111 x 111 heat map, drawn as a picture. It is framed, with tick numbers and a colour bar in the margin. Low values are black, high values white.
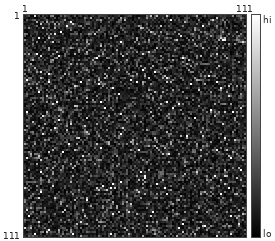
Most values sit low, with a long tail of high ones. No overall slope runs across the table. No seam splits the table. There are no regular stripes. On average the colour sits 20% of the way up the scale. Fine speckle covers the field.
